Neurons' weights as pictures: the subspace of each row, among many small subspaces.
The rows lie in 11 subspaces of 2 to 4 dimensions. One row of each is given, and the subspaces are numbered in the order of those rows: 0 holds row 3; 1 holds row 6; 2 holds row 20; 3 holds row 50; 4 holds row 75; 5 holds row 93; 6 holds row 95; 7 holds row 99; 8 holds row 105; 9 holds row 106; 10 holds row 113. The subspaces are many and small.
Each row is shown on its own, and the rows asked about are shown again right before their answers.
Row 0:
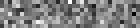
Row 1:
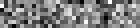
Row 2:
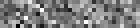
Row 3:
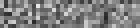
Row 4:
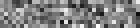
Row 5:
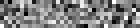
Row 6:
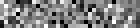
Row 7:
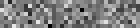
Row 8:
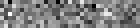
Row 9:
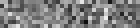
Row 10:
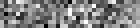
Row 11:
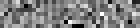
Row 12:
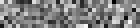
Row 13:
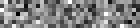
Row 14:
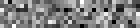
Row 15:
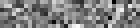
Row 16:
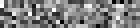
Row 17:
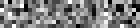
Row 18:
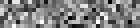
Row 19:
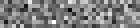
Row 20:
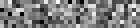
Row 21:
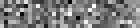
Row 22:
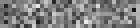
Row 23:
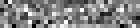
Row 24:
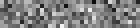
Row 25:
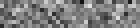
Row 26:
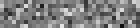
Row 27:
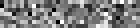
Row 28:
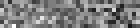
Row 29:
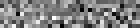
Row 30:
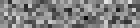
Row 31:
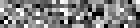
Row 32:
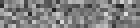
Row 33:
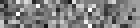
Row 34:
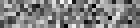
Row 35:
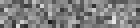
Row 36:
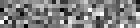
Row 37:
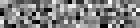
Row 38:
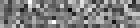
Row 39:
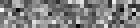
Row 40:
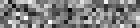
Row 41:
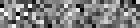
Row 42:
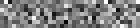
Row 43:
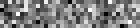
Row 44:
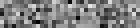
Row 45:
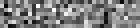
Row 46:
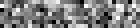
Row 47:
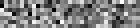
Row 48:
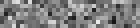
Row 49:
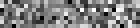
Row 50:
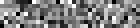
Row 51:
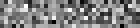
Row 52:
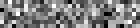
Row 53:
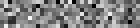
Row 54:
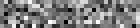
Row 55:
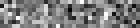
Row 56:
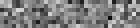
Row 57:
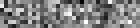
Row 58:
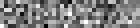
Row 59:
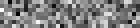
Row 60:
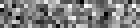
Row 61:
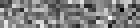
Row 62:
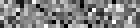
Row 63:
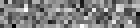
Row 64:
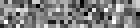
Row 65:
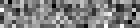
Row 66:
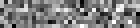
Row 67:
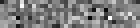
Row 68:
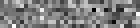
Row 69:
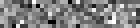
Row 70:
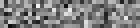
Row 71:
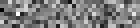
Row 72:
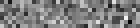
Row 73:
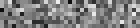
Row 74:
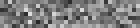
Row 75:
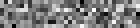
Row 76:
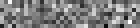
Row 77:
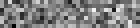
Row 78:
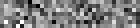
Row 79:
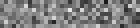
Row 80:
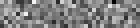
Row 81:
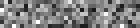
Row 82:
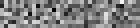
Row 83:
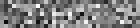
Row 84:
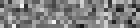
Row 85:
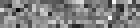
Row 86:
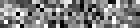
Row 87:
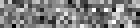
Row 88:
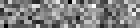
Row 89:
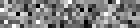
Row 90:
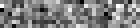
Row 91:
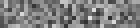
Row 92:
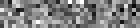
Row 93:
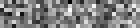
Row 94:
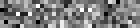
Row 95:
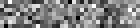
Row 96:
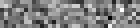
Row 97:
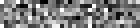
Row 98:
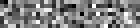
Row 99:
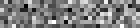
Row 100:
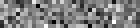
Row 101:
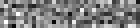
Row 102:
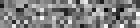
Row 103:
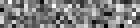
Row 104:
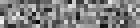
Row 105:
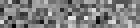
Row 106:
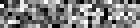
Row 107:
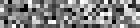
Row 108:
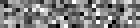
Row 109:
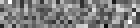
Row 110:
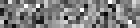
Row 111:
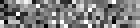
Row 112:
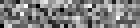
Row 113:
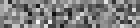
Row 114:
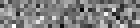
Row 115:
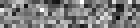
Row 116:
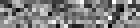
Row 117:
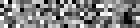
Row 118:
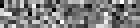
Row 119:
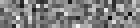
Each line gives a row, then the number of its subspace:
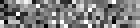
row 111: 1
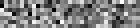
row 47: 0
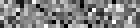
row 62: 1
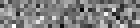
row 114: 8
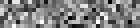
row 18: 8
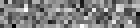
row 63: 4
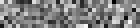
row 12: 3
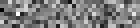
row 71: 3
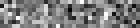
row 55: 5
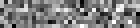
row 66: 4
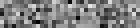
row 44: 6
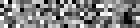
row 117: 6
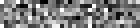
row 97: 9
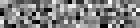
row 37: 6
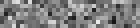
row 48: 8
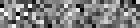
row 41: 10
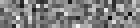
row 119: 5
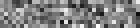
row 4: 8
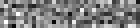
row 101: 10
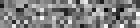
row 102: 8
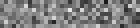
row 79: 7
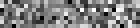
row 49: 8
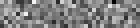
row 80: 3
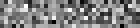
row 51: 7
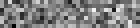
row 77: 8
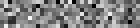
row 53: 6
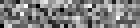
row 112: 9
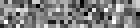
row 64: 4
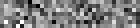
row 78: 10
